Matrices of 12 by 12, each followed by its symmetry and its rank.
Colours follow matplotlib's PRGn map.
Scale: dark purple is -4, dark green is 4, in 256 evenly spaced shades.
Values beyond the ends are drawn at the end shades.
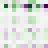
neither, rank two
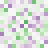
antisymmetric, full rank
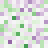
neither, full rank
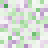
symmetric, full rank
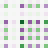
symmetric, rank one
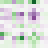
neither, rank two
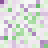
symmetric, full rank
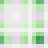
symmetric, rank one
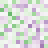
neither, full rank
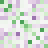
symmetric, full rank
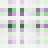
neither, rank one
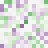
antisymmetric, full rank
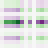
neither, rank one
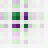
symmetric, rank one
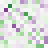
antisymmetric, full rank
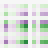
neither, rank one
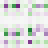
neither, rank two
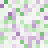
neither, full rank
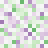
antisymmetric, full rank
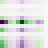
neither, rank one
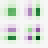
symmetric, rank one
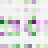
neither, rank two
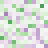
neither, full rank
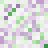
symmetric, full rank
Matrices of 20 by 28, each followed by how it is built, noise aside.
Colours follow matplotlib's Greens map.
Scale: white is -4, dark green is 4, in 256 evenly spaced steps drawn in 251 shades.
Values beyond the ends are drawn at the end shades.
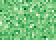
noise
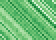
Toeplitz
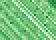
Toeplitz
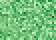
noise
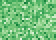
noise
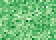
noise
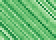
Toeplitz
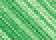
Toeplitz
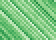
Toeplitz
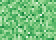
noise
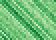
Toeplitz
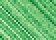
Toeplitz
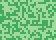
noise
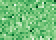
noise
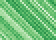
Toeplitz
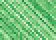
Toeplitz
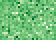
noise
